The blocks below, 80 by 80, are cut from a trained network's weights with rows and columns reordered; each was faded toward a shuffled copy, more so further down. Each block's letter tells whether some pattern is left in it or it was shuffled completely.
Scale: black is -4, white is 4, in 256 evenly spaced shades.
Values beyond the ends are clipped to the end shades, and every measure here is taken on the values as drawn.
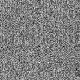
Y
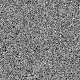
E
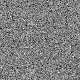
E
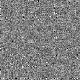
Y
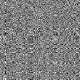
Y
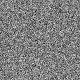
E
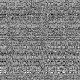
Y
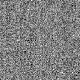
Y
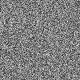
E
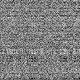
Y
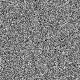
E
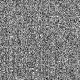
Y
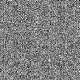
Y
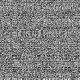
Y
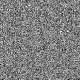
Y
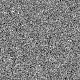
E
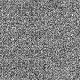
Y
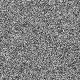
E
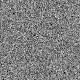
E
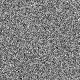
E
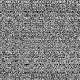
Y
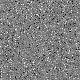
E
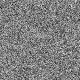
E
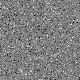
E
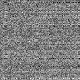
Y
